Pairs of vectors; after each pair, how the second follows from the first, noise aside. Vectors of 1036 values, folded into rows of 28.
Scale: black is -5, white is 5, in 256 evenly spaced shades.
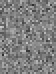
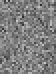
shuffled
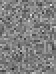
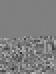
partly zeroed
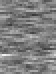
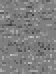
partly zeroed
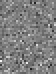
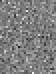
shuffled
